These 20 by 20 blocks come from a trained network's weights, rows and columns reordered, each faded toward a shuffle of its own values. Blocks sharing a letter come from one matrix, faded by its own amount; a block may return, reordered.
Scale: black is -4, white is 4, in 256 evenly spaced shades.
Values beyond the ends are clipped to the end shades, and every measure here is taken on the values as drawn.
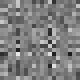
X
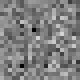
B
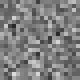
B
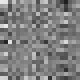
X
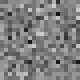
B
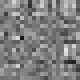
X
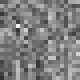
X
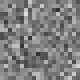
B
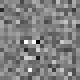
X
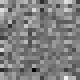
X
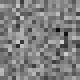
B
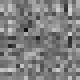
X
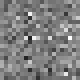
B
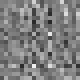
X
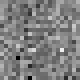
B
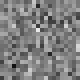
B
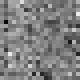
B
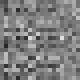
X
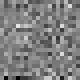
X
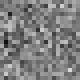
B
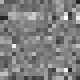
X
